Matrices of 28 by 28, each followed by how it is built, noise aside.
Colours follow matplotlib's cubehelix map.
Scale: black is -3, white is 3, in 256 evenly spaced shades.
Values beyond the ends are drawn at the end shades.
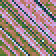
Toeplitz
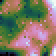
smooth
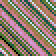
Toeplitz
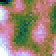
smooth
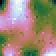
smooth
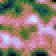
smooth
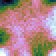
smooth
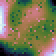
smooth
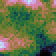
smooth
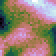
smooth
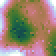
smooth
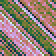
Toeplitz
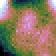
smooth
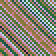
Toeplitz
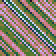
Toeplitz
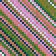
Toeplitz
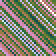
Toeplitz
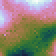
smooth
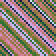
Toeplitz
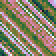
Toeplitz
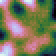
smooth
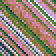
Toeplitz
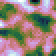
smooth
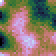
smooth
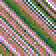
Toeplitz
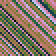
Toeplitz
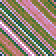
Toeplitz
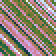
Toeplitz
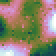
smooth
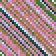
Toeplitz
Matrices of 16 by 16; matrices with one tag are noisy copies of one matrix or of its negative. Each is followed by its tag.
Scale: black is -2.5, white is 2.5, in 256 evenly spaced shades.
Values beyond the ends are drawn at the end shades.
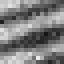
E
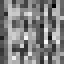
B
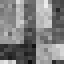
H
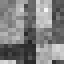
H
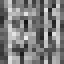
B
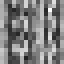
B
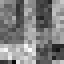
H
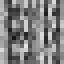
B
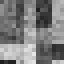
H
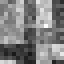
H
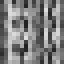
B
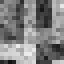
H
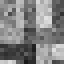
H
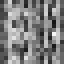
B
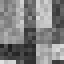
H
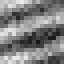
E
